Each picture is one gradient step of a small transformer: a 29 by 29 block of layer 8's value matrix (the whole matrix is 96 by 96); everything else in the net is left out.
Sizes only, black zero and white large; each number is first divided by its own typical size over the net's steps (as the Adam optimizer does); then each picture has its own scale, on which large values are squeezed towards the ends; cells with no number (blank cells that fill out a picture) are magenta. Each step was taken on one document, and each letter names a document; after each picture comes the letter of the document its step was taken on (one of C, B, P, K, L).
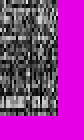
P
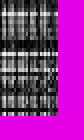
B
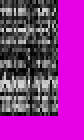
P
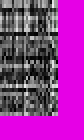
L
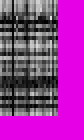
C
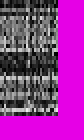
P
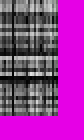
C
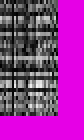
C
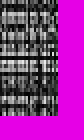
B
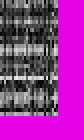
L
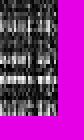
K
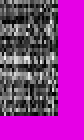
K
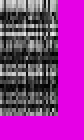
C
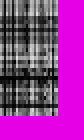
C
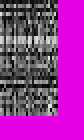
L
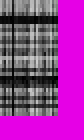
C
